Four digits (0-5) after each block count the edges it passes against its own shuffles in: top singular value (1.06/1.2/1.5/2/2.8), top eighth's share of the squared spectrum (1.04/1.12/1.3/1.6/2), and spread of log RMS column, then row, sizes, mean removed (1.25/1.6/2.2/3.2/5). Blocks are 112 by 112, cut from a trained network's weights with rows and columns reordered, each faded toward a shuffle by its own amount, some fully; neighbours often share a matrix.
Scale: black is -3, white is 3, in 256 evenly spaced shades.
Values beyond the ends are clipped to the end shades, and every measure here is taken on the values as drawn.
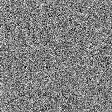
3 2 0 1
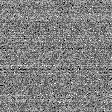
3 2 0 1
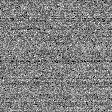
3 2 0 1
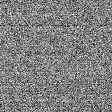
2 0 0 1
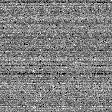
4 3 1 2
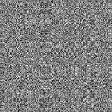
4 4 2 3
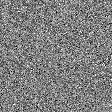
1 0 0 0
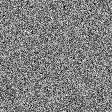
0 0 0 0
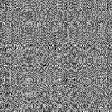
4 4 2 3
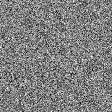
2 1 0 0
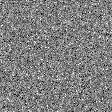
1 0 0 0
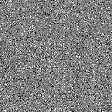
3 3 1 2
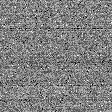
3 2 0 1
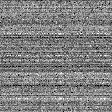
5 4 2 3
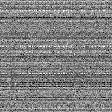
5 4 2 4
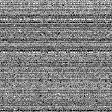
5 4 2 3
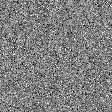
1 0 0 0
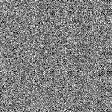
3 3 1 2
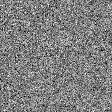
1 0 0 0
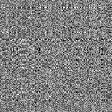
4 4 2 3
